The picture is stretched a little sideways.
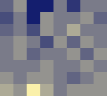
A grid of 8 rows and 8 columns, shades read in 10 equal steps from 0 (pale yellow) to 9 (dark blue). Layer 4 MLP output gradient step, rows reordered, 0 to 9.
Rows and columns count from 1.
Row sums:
51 45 40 40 39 38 37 27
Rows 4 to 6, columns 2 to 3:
4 5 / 4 6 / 5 5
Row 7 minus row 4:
-1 1 -1 -3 1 0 1 -1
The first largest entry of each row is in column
3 3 3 4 3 1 6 5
